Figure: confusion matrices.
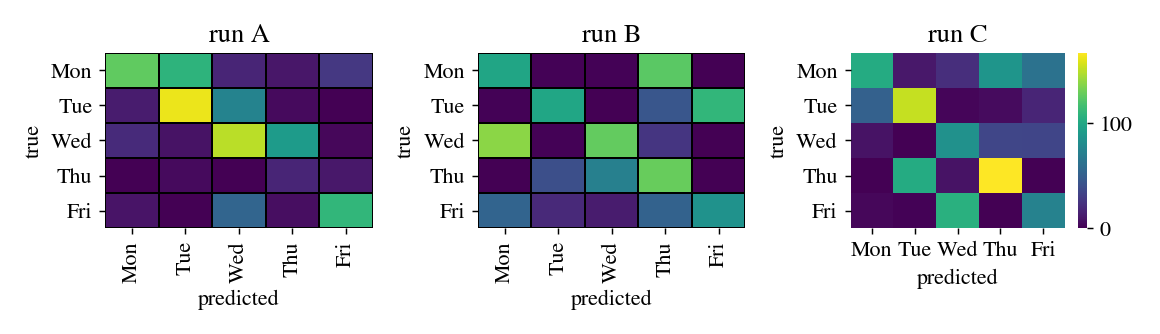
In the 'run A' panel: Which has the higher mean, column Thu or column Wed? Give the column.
Wed
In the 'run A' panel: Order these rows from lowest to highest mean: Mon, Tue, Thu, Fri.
Thu, Fri, Tue, Mon
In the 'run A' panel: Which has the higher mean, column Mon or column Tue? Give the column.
Tue
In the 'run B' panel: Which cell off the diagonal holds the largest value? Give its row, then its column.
Wed, Mon
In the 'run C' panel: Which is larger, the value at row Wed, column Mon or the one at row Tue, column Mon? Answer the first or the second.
the second
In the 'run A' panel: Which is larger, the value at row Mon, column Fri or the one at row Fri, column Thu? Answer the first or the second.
the first
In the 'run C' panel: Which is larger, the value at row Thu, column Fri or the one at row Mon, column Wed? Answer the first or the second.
the second
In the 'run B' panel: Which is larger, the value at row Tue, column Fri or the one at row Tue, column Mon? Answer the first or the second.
the first
